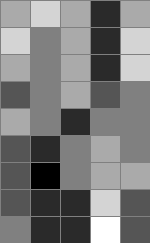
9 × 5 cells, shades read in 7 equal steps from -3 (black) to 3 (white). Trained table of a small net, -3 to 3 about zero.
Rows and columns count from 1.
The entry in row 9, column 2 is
-2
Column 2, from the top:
2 0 0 0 0 -2 -3 -2 -2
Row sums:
3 3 2 -1 -1 -2 -2 -4 -2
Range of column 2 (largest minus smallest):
5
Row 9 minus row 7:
1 1 -2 2 -2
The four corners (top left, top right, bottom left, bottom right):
1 1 0 -1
